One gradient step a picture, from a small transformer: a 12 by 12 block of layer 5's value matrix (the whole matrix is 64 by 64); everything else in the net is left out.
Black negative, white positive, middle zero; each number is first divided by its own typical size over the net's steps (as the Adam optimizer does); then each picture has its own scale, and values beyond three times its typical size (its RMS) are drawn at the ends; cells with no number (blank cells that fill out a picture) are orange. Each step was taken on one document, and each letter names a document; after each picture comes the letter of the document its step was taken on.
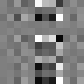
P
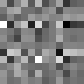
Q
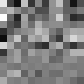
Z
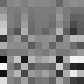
Z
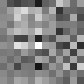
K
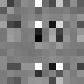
Q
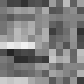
K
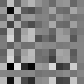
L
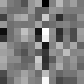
Q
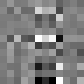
P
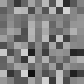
Z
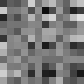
Z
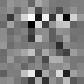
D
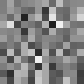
D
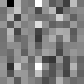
Q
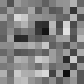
K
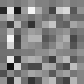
L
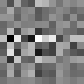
P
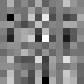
D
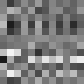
Z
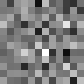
D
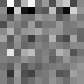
L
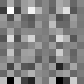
L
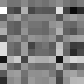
Z
